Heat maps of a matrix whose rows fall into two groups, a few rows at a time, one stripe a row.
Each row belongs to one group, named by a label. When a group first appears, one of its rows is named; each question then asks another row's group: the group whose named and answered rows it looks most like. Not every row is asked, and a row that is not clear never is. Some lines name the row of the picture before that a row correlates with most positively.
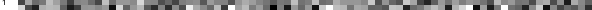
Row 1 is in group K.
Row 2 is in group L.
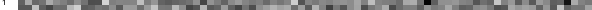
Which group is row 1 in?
K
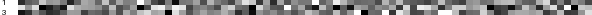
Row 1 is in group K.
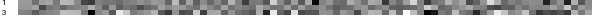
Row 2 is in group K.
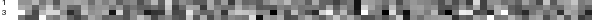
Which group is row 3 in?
L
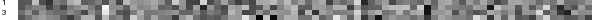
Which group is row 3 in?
K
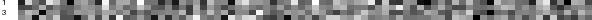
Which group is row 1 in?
K
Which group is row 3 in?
K
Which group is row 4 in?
L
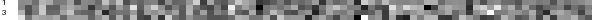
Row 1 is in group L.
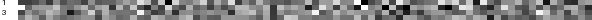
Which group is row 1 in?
L
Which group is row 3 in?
K
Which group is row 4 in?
K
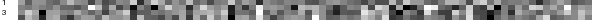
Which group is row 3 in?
K
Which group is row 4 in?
K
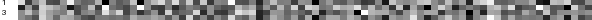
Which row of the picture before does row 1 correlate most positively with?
1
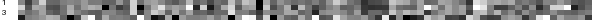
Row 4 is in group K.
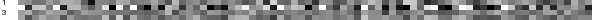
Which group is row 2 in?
L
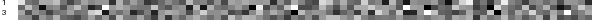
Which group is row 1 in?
L
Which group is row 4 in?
L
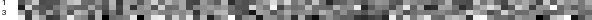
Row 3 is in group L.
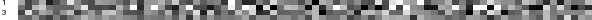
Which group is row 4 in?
K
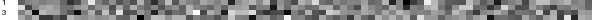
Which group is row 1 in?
K
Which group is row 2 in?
L
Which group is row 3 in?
L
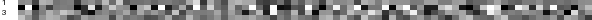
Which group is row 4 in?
L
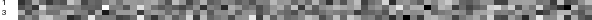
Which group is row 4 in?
K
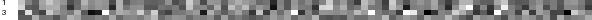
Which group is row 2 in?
L
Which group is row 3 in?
K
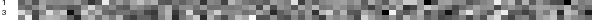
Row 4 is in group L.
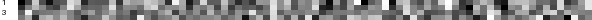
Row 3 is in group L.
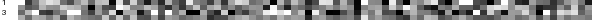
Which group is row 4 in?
L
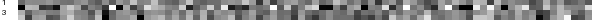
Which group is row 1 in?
K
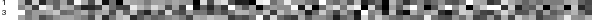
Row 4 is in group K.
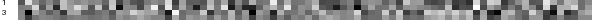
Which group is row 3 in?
L
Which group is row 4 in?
L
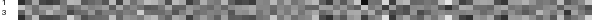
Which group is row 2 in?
L
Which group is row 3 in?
K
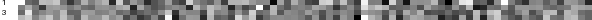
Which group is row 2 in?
K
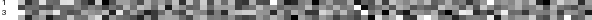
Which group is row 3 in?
L
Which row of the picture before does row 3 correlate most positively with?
1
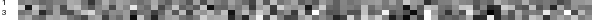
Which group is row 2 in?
L
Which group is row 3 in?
K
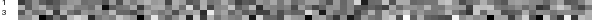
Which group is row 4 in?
K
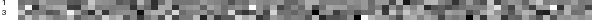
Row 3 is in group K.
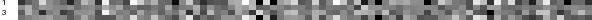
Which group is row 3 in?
K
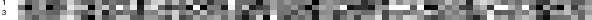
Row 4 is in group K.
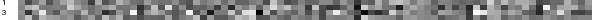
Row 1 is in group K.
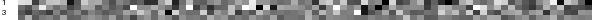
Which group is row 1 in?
L
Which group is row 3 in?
L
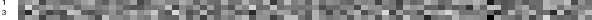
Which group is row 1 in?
K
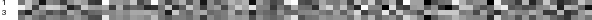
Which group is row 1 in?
K
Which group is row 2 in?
L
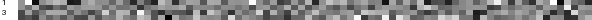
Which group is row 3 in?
K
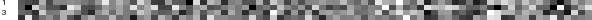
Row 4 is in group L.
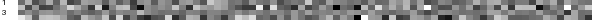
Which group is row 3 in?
K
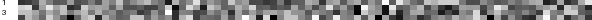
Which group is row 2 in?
L
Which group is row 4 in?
K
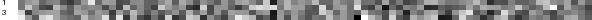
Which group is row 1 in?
K
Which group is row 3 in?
L
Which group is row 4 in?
L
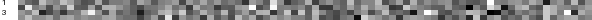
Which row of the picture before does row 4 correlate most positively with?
4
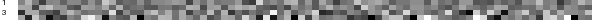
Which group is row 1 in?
K
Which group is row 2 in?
L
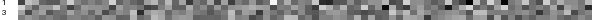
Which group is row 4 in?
K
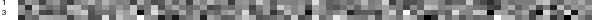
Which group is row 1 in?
K
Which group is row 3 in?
K
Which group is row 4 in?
K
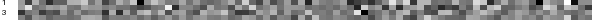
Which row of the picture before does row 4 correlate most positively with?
1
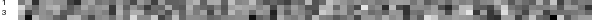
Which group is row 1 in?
L
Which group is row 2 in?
L
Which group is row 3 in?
L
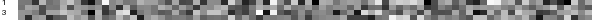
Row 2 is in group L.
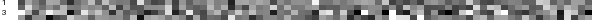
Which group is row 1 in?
K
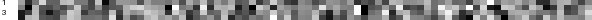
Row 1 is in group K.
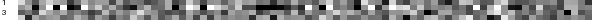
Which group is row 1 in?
L
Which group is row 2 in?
L
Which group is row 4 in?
L
